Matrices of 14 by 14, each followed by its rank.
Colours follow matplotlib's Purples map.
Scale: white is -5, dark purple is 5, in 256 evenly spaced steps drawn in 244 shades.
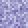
full rank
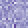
three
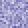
full rank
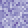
full rank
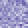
three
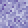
full rank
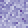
full rank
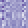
three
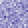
full rank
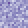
full rank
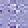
three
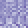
three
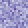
full rank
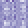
three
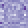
three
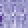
three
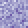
full rank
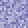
full rank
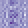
three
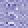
three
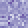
three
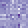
three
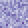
full rank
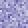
full rank
